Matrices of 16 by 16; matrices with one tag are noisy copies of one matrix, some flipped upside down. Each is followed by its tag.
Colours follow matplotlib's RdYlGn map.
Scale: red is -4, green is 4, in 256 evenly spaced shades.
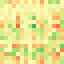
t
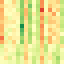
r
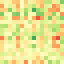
t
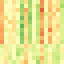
r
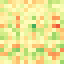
t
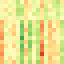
r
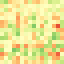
t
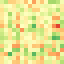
t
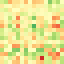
t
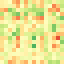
t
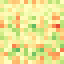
t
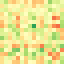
t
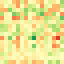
t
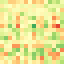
t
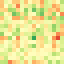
t
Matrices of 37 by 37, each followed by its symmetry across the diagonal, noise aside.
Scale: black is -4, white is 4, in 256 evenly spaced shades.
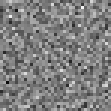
antisymmetric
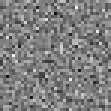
antisymmetric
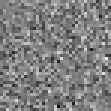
antisymmetric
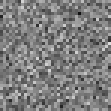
neither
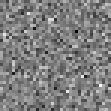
neither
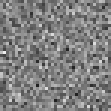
neither
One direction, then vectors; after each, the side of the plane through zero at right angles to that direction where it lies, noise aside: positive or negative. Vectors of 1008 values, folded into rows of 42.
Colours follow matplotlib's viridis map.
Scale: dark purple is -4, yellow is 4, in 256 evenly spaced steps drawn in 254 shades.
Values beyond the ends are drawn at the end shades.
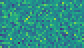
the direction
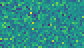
positive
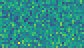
negative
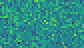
positive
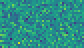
negative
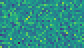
positive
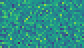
positive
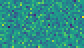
negative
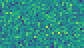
positive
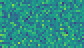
negative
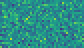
positive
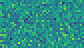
negative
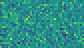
positive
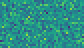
positive
